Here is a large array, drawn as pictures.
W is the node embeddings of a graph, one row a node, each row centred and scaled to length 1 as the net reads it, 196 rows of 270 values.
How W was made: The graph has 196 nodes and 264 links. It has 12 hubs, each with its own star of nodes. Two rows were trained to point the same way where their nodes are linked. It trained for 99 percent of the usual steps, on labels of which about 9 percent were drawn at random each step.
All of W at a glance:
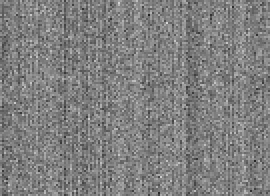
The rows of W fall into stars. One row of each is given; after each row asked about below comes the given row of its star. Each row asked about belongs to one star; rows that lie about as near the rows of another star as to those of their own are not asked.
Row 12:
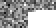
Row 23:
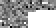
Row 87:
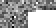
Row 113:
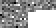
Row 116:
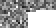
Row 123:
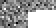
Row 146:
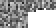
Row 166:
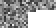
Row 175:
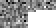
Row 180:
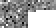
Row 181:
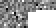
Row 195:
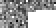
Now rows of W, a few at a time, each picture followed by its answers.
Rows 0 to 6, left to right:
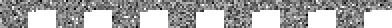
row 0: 23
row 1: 87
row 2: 195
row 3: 180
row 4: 166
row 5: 180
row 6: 12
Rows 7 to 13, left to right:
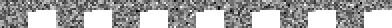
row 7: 195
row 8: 23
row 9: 123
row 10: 166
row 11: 195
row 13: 87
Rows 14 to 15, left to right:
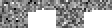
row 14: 146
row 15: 123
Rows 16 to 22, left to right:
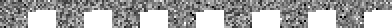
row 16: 175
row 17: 12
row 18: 180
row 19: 175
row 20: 116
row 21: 175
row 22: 87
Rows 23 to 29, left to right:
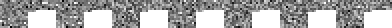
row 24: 195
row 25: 180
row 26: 195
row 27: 175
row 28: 195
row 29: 113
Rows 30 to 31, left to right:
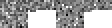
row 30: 195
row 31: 87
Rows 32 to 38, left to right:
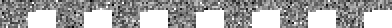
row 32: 123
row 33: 166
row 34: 116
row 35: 116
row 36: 12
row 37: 12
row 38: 146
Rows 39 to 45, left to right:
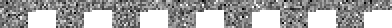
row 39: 181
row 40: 87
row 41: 146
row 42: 166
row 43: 87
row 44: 146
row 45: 146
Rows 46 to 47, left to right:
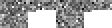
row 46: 116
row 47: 195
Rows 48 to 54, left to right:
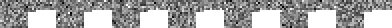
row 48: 23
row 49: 181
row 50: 123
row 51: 12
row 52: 123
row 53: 23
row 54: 175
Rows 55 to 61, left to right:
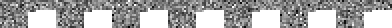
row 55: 166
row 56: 180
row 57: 113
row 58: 116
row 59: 175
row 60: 113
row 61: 12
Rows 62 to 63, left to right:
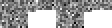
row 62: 113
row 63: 123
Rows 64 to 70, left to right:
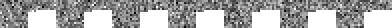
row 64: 23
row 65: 180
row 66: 180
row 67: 113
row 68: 166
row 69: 123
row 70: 195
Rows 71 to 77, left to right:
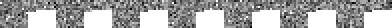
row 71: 175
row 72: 87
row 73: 180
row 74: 146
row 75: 87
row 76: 12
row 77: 113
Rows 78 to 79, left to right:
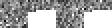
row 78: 146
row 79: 12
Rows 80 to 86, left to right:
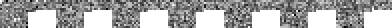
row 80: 123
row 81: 12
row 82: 123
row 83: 123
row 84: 180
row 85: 146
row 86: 116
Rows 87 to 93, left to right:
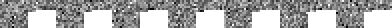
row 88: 166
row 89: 116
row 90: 166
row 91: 23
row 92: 181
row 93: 23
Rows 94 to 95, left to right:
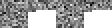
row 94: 123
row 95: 181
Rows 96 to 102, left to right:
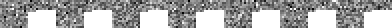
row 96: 23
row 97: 116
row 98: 180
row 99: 116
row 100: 23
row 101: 123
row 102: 195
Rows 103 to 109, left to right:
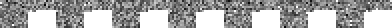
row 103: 175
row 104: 181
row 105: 146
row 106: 195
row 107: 195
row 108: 12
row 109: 123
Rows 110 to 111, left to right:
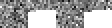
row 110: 87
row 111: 195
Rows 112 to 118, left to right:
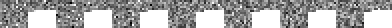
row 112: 12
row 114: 113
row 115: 146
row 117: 180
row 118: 113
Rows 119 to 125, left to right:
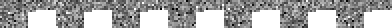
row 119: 166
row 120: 181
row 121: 87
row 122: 166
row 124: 146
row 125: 146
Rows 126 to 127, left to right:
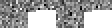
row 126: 12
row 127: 181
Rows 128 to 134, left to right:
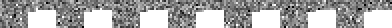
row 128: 113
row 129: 180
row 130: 113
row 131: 12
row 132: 146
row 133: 12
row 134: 123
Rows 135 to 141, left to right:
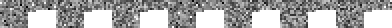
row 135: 23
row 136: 175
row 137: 12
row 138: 180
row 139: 123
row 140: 195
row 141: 181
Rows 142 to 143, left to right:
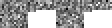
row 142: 146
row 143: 116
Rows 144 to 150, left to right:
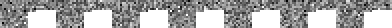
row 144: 23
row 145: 195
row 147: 116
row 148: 116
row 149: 146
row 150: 23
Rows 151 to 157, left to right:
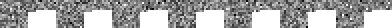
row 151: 123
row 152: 180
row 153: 87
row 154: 181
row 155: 123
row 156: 123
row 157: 166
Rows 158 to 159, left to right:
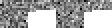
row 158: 146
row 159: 181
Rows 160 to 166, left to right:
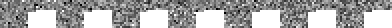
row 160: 181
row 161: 175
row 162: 195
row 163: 12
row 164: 23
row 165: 181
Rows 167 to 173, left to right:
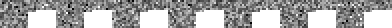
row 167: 181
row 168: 12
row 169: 23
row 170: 23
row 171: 146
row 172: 195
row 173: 113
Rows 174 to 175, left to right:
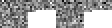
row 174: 87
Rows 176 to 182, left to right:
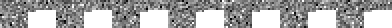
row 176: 113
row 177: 12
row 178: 175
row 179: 23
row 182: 195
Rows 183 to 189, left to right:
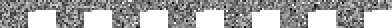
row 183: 87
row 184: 195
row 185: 195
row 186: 175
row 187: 116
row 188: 87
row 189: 23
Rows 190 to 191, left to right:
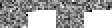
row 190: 12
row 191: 166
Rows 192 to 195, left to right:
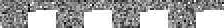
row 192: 113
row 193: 181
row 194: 113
